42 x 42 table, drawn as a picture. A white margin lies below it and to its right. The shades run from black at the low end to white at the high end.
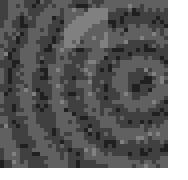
Average level on the scale: 30%. Rings: centred on the middle right. Ninth with the highest average: top middle. Odd patch: higher, in the top middle.
